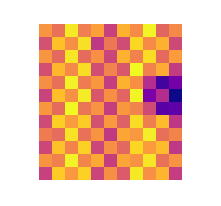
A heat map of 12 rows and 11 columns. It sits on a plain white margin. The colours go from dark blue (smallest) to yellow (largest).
Ninth with the lowest average: middle right. Average level on the scale: 70%. Odd rows or columns: none. Odd patch: lower, in the middle right. Stripes: upright, repeating 2 times.
